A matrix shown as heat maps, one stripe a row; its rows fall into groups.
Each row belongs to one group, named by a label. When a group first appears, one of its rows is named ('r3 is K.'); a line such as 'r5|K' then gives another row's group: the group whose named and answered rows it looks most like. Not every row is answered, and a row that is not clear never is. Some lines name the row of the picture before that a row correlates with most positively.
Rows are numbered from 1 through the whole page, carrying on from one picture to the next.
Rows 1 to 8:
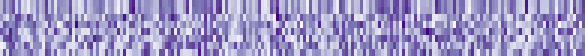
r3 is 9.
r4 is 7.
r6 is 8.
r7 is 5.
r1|8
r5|9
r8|9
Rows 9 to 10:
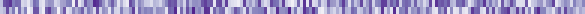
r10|5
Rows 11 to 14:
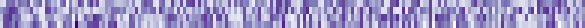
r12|9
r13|8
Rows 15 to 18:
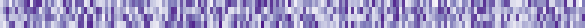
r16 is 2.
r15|5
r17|5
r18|5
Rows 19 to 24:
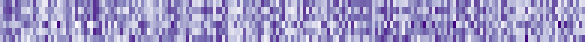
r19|7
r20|8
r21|7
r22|2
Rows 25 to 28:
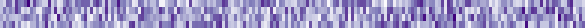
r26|9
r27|2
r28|8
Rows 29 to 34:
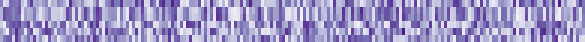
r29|9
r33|9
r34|7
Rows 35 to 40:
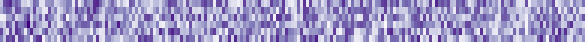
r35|8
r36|7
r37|5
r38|7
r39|9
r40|5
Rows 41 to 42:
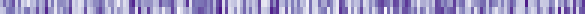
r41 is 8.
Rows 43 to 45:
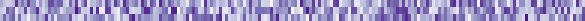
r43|9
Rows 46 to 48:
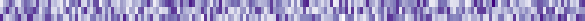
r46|5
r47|2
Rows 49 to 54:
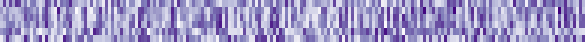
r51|2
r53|7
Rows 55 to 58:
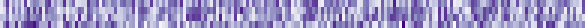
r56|5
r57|5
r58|2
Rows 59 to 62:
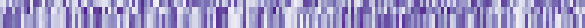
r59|5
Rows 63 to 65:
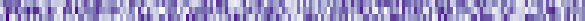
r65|5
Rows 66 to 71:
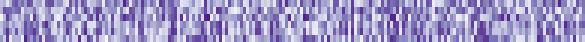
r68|5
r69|2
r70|2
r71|5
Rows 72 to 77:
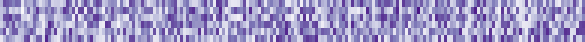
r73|5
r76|9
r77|5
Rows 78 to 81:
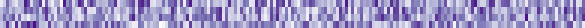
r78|5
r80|8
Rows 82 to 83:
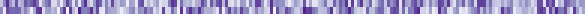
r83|5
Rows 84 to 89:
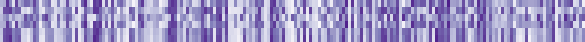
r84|2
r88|8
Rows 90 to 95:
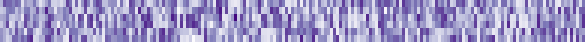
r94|9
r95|9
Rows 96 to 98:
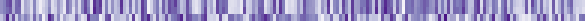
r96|7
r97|7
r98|5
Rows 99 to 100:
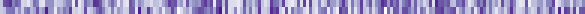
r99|8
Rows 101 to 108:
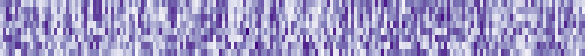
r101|7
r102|2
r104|2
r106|8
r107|5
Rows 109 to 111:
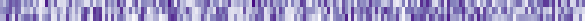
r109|9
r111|2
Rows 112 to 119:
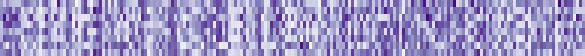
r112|2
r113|7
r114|9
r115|8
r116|2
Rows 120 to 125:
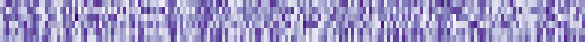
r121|9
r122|8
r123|5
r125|2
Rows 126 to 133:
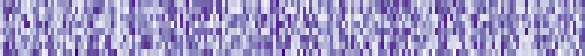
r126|8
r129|5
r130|8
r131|5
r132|5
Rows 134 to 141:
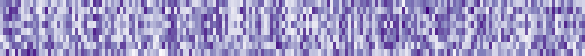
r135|9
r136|8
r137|2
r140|9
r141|2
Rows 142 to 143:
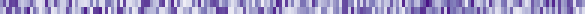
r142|9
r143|7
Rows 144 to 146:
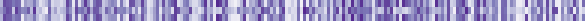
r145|7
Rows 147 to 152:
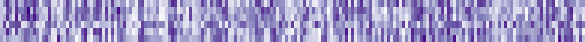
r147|2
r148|7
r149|2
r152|2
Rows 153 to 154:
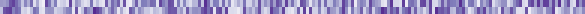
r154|8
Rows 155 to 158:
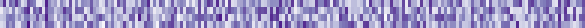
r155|9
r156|5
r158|5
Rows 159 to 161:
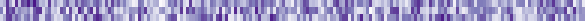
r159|2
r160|5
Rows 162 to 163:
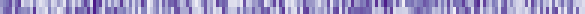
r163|7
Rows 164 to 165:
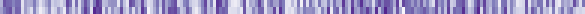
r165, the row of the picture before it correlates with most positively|162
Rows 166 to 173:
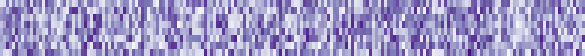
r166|5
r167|9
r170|7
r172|2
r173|9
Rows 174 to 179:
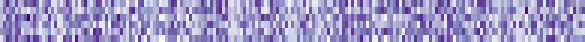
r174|2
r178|7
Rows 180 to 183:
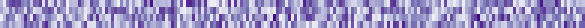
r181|9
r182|5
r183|2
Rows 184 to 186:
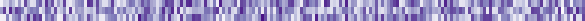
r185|9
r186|5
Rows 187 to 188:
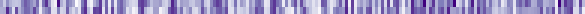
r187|2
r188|2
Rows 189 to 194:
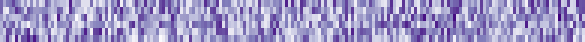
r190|9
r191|2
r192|8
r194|2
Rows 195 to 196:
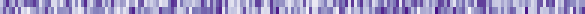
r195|2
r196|8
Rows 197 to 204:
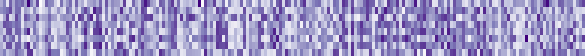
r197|9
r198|7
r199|5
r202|8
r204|9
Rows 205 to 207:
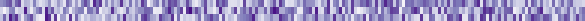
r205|7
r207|9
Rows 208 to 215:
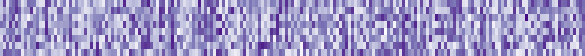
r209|9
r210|8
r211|9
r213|9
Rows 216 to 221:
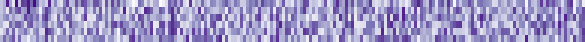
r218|2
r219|9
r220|5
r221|8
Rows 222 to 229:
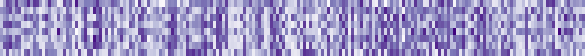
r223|7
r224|2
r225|8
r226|2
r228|8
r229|5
